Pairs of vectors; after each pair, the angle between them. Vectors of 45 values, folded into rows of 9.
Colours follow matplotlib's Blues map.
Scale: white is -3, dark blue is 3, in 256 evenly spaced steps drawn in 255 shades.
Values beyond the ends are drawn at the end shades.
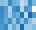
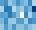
partly opposed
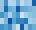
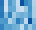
partly opposed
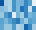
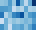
partly opposed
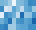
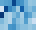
nearly opposite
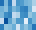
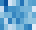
orthogonal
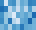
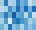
nearly opposite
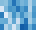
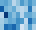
nearly opposite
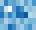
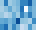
orthogonal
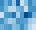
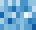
nearly opposite
